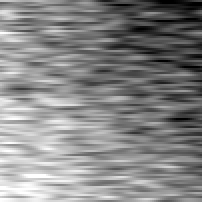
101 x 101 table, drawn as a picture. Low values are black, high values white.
The values follow a bell shape. The bottom left is the ninth with the highest average. Streaks run across, left to right. The ninth with the lowest average is the top right. On average the colour sits 50% of the way up the scale. There is an overall slope up to the bottom left.
